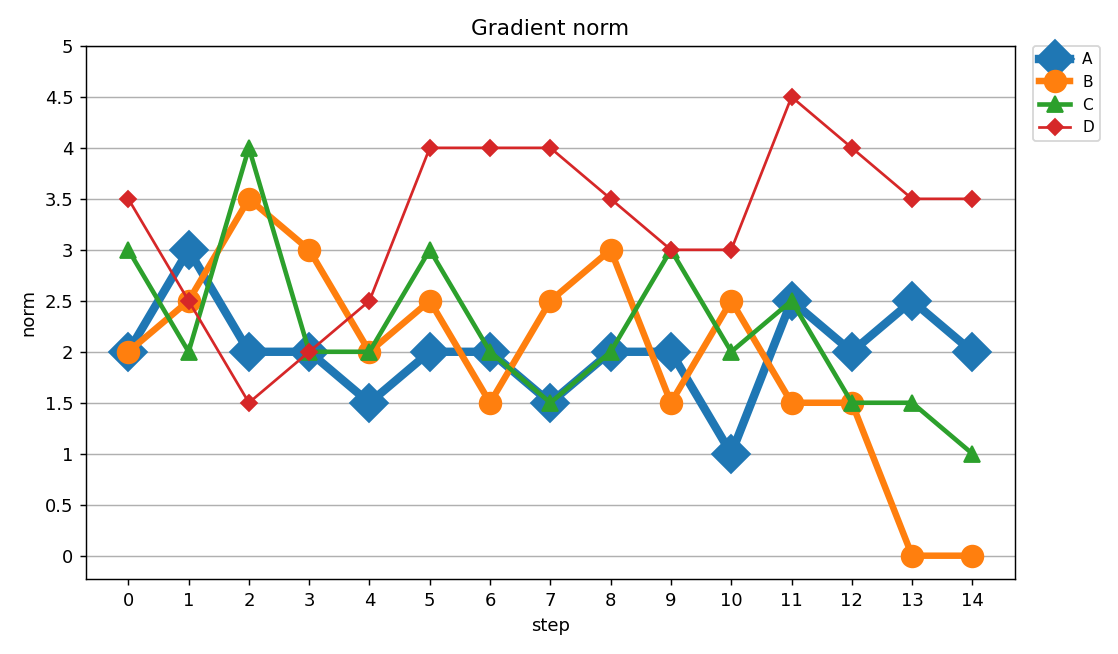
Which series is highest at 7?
D
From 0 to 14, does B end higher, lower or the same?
lower
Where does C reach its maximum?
2
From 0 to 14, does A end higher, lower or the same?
the same
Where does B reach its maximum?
2
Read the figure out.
Title: Gradient norm
x-axis: step, ticks 0 1 2 3 4 5 6 7 8 9 10 11 12 13 14
y-axis: norm, ticks 0 0.5 1 1.5 2 2.5 3 3.5 4 4.5 5
Legend: A, B, C, D
Values:
A: 2 3 2 2 1.5 2 2 1.5 2 2 1 2.5 2 2.5 2
B: 2 2.5 3.5 3 2 2.5 1.5 2.5 3 1.5 2.5 1.5 1.5 0 0
C: 3 2 4 2 2 3 2 1.5 2 3 2 2.5 1.5 1.5 1
D: 3.5 2.5 1.5 2 2.5 4 4 4 3.5 3 3 4.5 4 3.5 3.5
